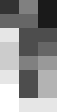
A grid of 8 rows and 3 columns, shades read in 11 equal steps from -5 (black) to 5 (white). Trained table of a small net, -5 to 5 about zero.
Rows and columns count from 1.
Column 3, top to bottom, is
-4 -4 -2 -1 1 2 2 4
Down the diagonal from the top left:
-3 -1 -2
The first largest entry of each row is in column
2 1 1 1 1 1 1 1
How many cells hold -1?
3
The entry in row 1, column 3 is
-4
